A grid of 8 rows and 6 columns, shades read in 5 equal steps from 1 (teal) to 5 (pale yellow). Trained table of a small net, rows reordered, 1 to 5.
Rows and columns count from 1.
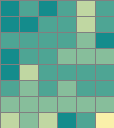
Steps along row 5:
up down same same same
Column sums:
15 20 18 18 23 20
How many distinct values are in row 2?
3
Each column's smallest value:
1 1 1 1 2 1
